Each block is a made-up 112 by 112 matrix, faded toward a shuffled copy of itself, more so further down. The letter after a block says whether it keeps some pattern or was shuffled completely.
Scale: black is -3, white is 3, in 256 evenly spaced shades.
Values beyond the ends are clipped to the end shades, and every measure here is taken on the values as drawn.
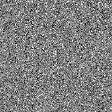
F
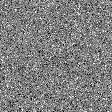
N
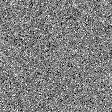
N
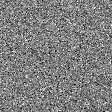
N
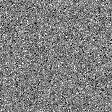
N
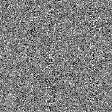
F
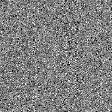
F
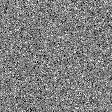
N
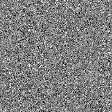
F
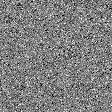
N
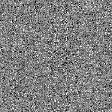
F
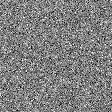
N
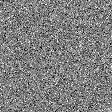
N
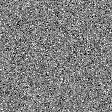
N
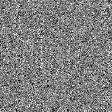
F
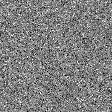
N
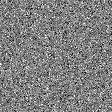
N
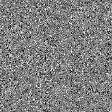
F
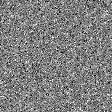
N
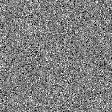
F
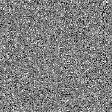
F
